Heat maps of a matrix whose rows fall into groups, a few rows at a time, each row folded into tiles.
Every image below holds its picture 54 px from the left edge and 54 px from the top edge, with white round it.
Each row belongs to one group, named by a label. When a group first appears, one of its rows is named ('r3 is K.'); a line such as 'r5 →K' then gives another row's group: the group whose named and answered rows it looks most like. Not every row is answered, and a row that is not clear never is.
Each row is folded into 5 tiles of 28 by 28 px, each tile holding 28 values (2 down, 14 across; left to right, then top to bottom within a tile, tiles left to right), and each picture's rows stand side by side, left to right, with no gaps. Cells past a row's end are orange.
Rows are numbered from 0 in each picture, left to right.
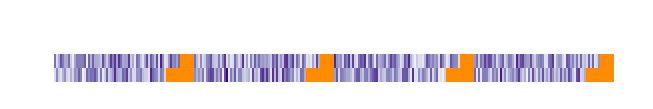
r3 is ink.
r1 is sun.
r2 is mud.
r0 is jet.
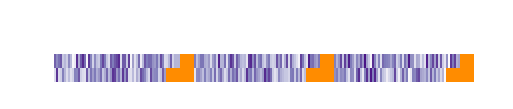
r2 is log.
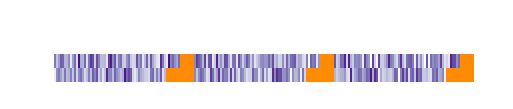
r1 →log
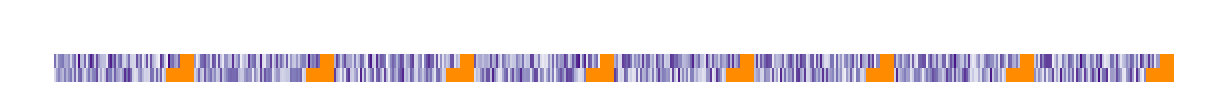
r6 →mud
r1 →jet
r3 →sun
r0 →jet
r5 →ink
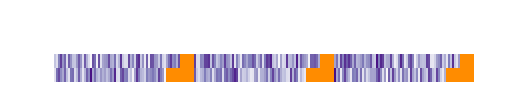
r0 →log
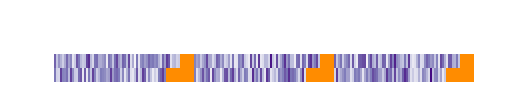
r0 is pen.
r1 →sun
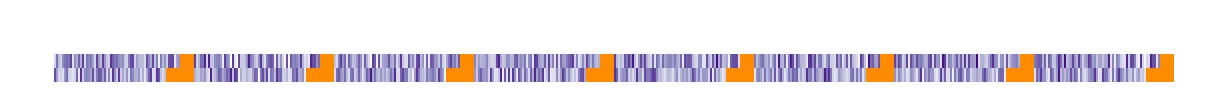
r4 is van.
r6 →pen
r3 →pen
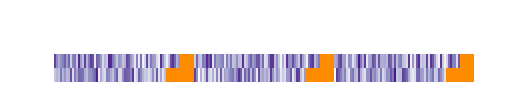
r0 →jet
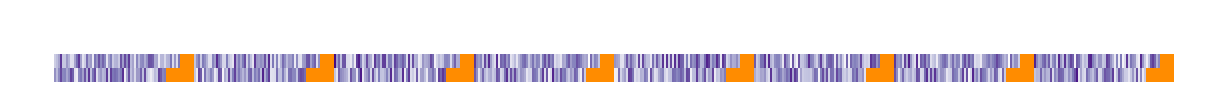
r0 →pen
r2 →pen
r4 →sun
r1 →pen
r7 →jet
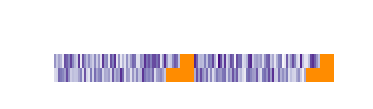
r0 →sun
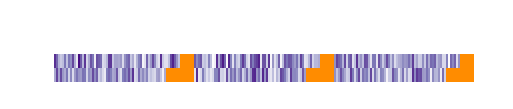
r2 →log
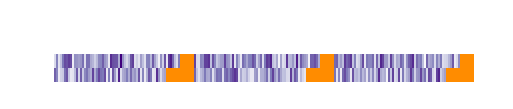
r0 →ink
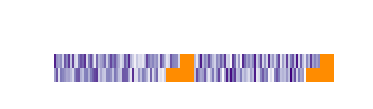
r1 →log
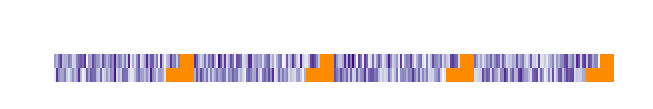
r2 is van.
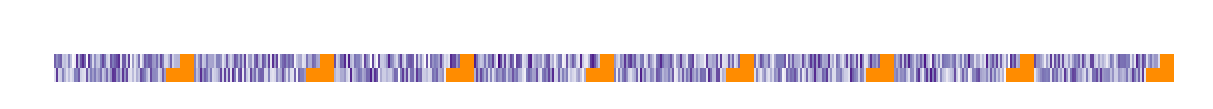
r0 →mud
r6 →log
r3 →van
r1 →pen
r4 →ink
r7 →sun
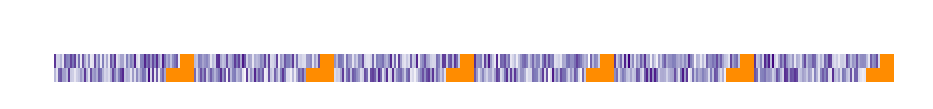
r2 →sun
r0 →sun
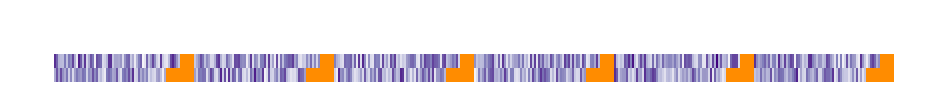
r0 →van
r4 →van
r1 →pen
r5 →jet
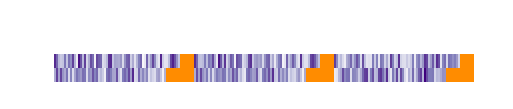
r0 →van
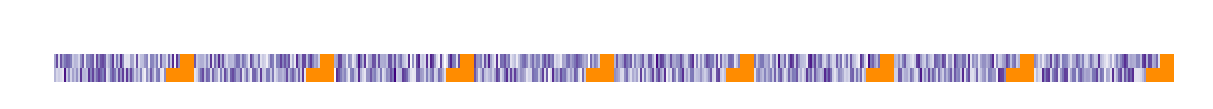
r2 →log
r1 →sun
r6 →pen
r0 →ink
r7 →sun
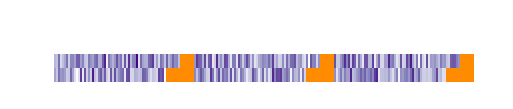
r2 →jet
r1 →log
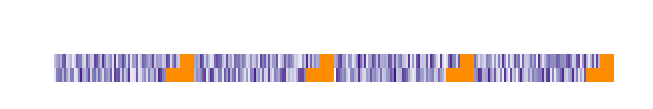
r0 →pen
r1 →pen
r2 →log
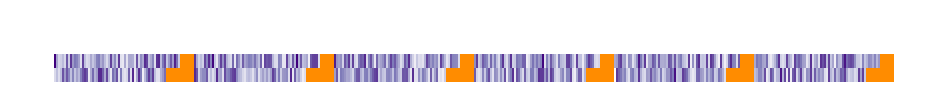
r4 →log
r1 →van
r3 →ink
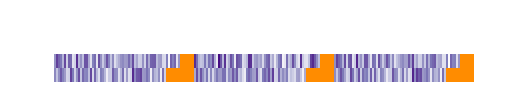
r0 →log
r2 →log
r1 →van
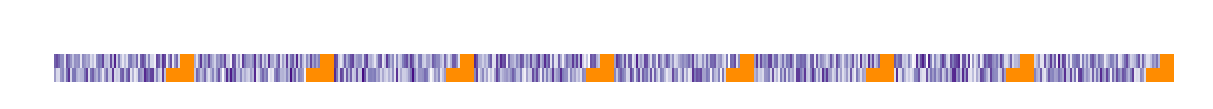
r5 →ink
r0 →sun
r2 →van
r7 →sun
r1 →log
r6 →mud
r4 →log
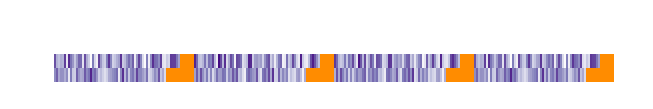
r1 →van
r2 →van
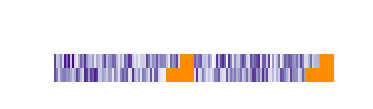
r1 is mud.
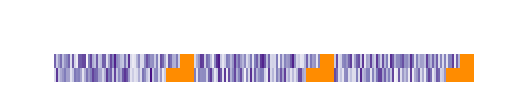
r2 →ink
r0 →mud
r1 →pen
